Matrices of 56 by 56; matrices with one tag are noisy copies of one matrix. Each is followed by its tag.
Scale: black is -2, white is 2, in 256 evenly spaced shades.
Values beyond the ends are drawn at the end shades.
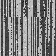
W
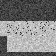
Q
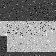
Q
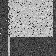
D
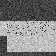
Q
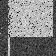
D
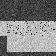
Q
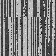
W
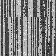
W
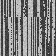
W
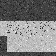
Q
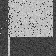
D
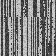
W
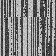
W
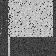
D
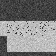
Q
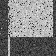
D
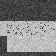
Q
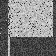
D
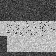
Q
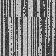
W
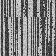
W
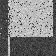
D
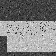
Q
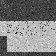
Q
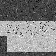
Q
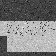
Q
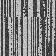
W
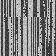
W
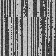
W
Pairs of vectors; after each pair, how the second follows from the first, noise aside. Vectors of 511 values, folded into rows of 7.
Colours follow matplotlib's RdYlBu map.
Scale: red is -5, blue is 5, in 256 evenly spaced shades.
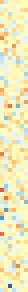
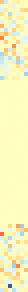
partly zeroed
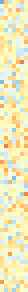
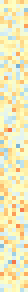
wrapped around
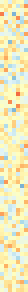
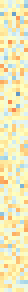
sign-scrambled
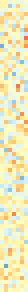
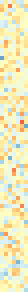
wrapped around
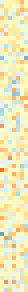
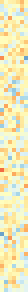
sign-scrambled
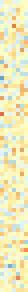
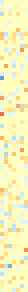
partly zeroed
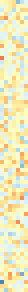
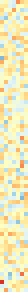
negated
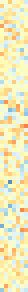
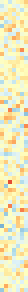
sign-scrambled
